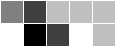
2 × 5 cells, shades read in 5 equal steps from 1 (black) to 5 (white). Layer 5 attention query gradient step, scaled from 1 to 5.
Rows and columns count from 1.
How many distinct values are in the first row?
3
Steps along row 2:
down up up down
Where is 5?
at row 2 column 1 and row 2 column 4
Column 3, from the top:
4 2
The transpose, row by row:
3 5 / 2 1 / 4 2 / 4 5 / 4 4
